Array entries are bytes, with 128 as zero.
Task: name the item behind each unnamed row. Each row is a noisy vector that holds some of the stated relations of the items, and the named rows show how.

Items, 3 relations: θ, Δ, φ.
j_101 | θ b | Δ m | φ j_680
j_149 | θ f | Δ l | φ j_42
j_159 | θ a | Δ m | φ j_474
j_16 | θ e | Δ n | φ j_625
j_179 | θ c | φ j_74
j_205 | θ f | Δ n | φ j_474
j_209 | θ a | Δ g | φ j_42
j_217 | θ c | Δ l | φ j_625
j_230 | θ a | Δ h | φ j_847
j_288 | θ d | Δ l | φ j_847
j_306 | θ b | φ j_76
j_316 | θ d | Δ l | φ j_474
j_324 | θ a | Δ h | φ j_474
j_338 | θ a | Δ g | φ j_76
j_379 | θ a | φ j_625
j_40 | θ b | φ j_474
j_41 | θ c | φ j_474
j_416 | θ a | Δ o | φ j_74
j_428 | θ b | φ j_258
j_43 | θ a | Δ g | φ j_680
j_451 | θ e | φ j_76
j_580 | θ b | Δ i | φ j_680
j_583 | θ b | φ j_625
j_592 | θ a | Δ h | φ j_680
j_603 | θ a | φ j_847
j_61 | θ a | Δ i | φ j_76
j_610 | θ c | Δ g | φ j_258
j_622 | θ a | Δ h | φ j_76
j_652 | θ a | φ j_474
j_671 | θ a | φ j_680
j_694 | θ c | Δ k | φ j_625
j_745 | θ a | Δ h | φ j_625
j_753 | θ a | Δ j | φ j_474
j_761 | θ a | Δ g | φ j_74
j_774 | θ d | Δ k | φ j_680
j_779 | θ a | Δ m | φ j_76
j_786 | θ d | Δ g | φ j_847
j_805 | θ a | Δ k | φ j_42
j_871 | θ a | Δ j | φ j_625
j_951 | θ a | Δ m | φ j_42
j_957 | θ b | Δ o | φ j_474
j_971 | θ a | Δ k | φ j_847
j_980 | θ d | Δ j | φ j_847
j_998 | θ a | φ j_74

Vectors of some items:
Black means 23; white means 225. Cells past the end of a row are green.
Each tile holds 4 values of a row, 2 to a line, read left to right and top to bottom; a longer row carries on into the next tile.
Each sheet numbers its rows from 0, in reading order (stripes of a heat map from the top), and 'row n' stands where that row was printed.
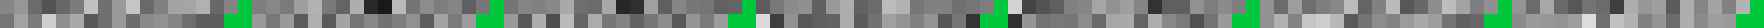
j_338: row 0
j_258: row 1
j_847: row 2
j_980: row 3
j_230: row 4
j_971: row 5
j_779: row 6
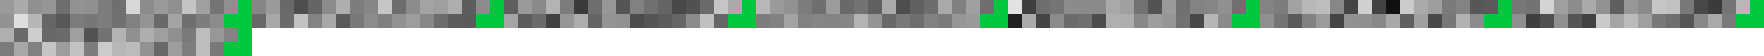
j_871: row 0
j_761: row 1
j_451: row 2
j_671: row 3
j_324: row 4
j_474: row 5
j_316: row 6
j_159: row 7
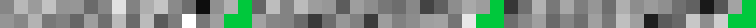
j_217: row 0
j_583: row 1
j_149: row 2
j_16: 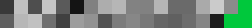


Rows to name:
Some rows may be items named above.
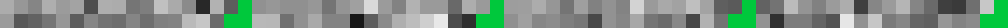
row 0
j_41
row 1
j_694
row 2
j_753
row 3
j_288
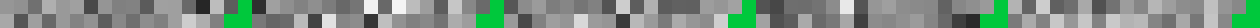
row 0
j_179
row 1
j_957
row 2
j_101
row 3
j_786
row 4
j_159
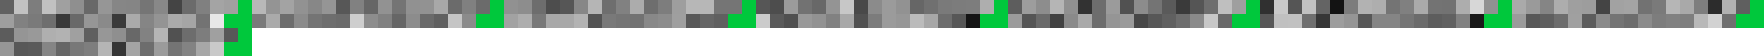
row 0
j_583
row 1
j_652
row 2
j_61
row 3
j_774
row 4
j_451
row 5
j_16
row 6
j_41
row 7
j_40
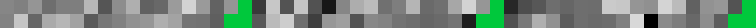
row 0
j_805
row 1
j_16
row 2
j_205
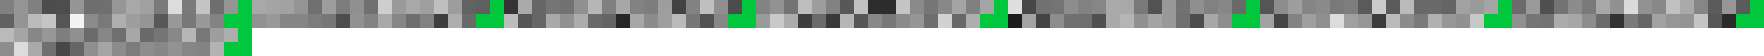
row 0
j_416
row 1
j_753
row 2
j_580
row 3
j_625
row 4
j_324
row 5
j_101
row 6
j_610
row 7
j_379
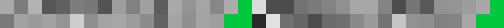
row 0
j_951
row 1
j_745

